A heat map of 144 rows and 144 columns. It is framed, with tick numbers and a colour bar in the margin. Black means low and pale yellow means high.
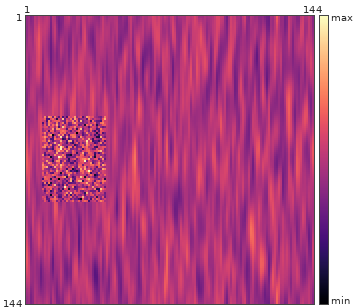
Overall the values sit about 50% of the way up the scale. Neither half mirrors the other. An odd patch, rougher than its surroundings, sits in the middle left. A few values lie far out on both sides of the bulk. The grain runs up and down.
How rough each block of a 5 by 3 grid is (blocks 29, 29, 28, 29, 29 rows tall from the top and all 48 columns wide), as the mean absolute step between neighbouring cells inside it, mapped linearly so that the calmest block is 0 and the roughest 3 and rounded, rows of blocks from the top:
000 | 100 | 300 | 100 | 000
